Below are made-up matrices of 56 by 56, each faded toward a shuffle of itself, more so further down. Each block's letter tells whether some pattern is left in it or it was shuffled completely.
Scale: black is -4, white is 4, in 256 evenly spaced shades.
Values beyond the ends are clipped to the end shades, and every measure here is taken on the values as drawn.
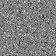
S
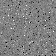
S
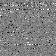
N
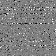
N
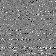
N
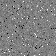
S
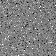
S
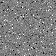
S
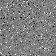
S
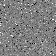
S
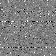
N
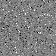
S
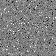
S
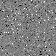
S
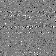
N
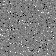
S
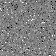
S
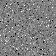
S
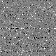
N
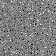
S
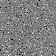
S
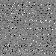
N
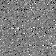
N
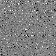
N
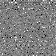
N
